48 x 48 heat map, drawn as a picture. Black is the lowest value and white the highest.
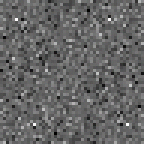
A half turn leaves it unchanged. A few values lie far out on both sides of the bulk. On average the colour sits 40% of the way up the scale. The texture is fine-grained noise. No row or column stands out. There is no overall slope.
